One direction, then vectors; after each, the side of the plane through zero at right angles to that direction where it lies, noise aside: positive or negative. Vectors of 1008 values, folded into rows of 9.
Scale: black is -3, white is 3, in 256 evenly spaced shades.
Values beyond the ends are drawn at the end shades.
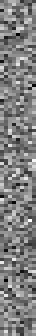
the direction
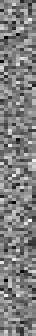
positive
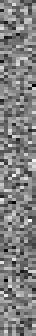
positive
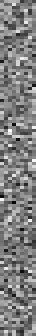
positive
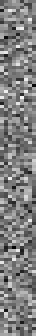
positive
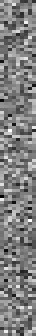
positive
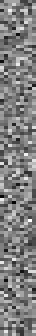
positive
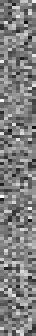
negative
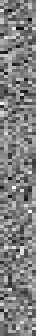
negative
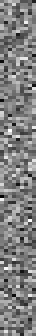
positive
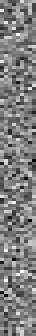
negative
